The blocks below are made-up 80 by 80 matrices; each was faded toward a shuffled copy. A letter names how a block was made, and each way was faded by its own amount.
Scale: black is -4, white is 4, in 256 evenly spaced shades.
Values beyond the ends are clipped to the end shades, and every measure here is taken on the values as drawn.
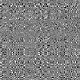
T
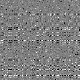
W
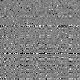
W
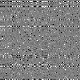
W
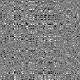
T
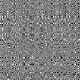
T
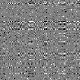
W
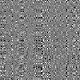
T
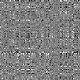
T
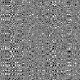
T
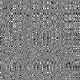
T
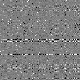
W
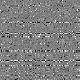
W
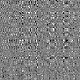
T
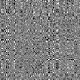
T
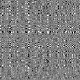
T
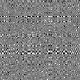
W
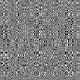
T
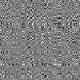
T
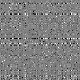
W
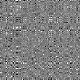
T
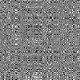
T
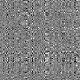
T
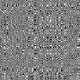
T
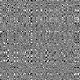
T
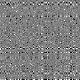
W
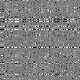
W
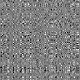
T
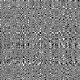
T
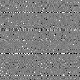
W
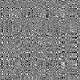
T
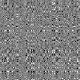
T
